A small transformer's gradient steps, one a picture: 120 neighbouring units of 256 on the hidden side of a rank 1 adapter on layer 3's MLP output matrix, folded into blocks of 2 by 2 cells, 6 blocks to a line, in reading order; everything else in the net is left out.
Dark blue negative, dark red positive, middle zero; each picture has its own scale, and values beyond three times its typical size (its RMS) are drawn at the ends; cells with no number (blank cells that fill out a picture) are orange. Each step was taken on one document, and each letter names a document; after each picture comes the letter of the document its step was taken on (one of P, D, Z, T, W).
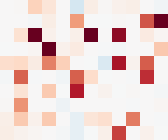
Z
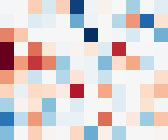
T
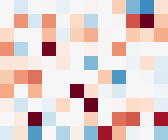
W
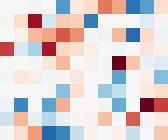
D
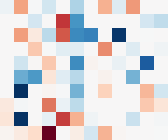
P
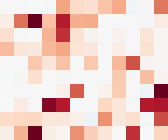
D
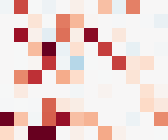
P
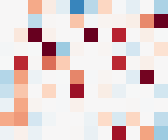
Z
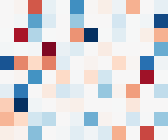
Z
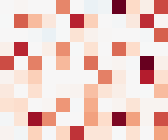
W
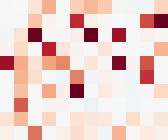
Z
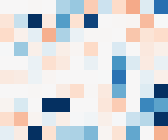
D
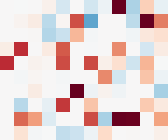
W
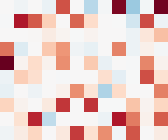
W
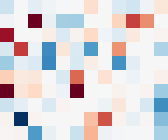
T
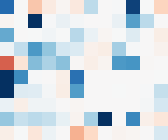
T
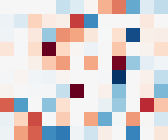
D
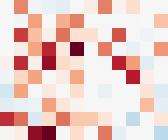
P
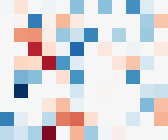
P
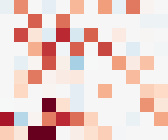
P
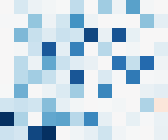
P
